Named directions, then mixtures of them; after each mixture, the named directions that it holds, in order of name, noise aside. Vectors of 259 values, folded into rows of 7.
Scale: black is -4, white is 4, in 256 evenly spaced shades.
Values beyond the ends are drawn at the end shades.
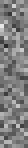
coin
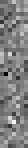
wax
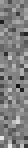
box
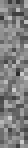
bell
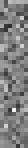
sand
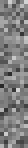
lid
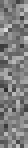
lid, sand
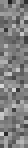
lid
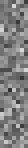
coin, lid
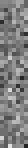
bell, box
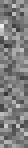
coin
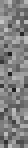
lid, wax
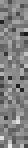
box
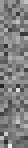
box, lid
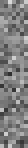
lid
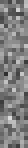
bell, wax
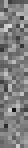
sand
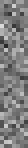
coin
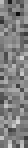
bell, box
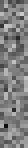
coin, sand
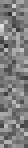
coin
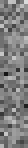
lid, wax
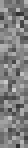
bell, sand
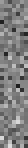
box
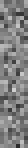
bell, sand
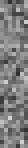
bell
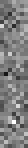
coin, wax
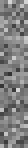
lid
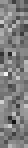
wax
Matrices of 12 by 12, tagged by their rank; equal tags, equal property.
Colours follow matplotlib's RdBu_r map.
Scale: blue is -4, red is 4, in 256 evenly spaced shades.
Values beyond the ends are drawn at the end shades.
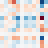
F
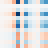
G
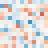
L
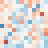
L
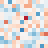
L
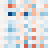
F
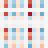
G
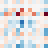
F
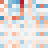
F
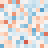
L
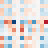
F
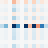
G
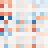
F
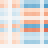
G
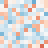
L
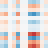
G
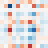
F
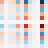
G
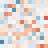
L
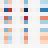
G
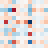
F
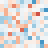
L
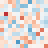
L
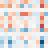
F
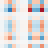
G
